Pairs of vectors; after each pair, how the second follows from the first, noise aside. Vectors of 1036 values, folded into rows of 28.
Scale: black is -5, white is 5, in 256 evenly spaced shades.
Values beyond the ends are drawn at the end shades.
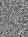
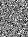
scaled up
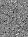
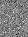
negated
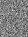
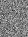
negated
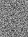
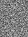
negated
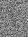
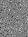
partly zeroed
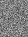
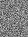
negated
